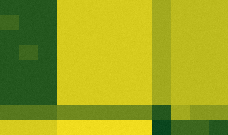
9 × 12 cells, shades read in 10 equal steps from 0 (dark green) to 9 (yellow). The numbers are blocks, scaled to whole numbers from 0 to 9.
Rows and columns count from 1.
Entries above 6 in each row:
8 8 8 8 8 8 8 0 8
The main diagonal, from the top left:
1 1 1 8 8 8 8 4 0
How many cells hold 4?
5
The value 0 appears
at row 9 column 9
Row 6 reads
1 1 1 8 8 8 8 8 6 7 7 7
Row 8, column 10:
6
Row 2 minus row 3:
1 0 0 0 0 0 0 0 0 0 0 0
